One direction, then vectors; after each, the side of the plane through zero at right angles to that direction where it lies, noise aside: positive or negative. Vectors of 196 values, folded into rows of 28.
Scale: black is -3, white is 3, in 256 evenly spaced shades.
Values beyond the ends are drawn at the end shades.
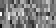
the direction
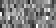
positive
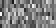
positive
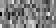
negative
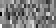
negative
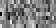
negative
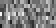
positive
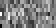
positive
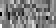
negative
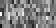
positive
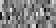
negative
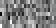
negative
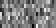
positive
